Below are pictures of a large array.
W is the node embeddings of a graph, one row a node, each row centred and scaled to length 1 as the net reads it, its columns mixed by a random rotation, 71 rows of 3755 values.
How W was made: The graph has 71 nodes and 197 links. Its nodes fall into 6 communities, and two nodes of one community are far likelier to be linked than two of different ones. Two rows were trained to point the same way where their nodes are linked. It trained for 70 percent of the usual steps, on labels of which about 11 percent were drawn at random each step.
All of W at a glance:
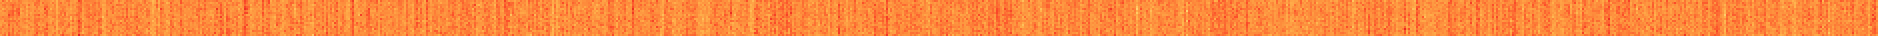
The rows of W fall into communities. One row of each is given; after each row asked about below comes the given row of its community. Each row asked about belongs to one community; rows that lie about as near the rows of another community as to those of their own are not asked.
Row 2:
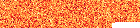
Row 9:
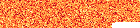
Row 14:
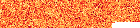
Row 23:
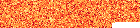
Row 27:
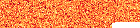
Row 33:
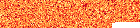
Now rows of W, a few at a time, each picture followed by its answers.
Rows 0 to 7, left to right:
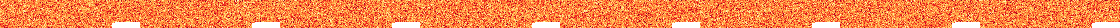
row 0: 14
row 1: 2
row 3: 9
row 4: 23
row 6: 33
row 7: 2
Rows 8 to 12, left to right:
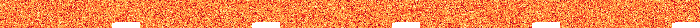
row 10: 23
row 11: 27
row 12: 33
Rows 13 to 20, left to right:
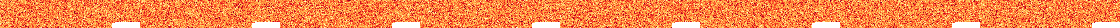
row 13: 2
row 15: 27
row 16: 27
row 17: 2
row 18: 9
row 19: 33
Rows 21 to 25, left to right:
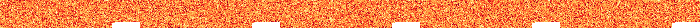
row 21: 9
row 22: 27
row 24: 23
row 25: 33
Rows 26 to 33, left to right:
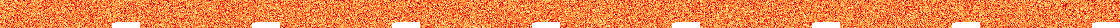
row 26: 2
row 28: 23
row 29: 27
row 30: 23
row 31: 9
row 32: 9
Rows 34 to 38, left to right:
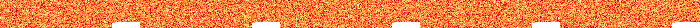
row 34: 27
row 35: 9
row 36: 27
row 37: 2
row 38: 14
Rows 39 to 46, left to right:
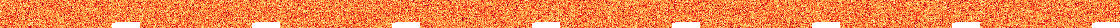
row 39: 14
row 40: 23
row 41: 14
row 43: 33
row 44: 27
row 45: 2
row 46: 14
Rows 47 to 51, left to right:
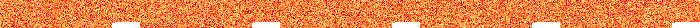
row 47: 2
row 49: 2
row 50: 27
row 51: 2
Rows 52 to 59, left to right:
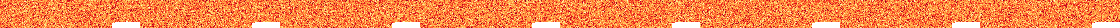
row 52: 23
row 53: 9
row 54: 9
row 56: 14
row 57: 9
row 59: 33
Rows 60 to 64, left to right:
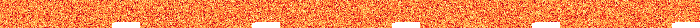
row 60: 23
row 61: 14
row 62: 14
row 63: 27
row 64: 14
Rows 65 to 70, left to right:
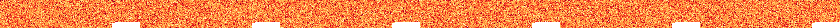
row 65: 33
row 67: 9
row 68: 2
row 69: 9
